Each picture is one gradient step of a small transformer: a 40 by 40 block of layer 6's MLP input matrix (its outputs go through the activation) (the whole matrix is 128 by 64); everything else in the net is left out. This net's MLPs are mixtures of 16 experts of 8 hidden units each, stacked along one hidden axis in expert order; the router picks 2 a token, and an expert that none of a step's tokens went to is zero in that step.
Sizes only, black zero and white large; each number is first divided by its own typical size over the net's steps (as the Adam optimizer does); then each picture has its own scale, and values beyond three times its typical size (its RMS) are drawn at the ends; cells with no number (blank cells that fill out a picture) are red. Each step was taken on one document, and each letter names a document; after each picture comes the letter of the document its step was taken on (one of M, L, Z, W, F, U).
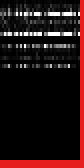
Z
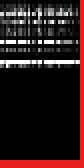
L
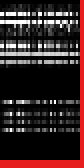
L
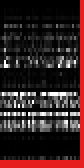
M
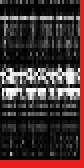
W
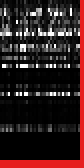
Z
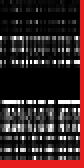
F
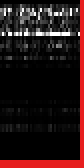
Z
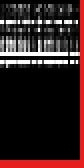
L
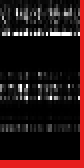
Z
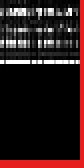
L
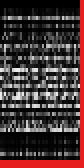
W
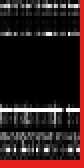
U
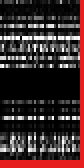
F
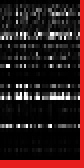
Z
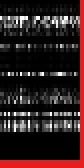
M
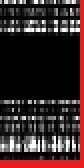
F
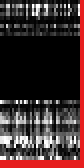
U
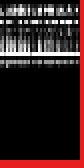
L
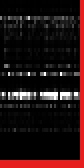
M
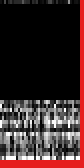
U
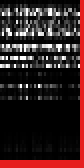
Z
